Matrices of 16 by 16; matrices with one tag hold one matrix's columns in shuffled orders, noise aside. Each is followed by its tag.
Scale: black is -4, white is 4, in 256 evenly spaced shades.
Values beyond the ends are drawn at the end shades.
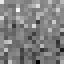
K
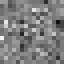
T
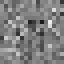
T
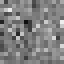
T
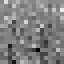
K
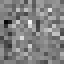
T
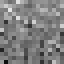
K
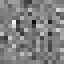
T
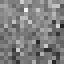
K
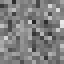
T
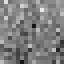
K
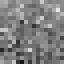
K
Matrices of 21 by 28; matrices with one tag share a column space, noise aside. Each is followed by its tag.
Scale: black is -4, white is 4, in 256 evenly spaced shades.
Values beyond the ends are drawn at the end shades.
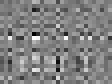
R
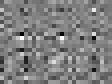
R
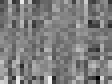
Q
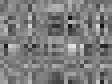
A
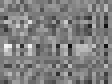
A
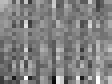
Q
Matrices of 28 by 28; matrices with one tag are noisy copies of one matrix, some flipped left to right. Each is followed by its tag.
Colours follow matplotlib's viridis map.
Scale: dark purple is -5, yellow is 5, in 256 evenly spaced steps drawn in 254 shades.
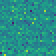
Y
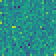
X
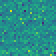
Y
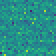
Y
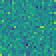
X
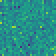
X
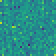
X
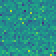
Y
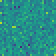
X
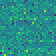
Y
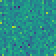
X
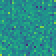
X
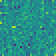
X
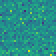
Y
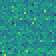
Y
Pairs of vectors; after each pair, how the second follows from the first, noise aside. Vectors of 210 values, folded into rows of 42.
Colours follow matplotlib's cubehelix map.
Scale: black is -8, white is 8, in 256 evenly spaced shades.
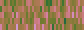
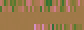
partly zeroed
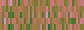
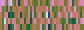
scaled up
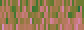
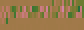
partly zeroed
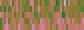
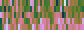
scaled up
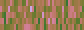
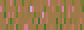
partly zeroed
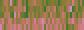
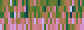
scaled up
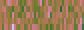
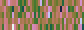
scaled up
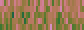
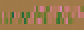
partly zeroed
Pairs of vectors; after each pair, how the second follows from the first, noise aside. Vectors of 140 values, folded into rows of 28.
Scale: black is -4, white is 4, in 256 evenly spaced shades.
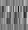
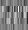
negated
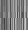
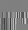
partly zeroed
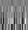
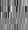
wrapped around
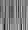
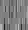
partly zeroed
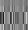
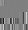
partly zeroed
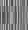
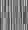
wrapped around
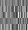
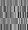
negated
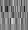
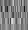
copied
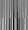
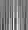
negated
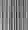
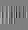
partly zeroed
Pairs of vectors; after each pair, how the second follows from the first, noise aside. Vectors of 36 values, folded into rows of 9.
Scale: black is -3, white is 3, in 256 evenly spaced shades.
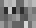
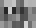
copied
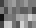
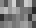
reversed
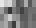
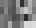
reversed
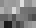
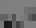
partly zeroed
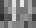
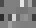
partly zeroed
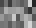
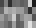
copied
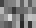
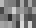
negated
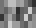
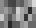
negated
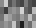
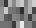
negated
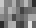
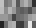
copied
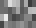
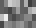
copied
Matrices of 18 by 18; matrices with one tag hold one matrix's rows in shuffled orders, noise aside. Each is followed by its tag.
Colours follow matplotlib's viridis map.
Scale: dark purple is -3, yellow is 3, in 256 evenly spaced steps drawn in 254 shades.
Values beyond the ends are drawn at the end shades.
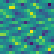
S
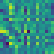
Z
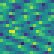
S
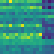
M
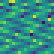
S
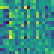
Z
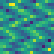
S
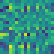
Z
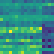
M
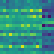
M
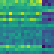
M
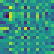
Z
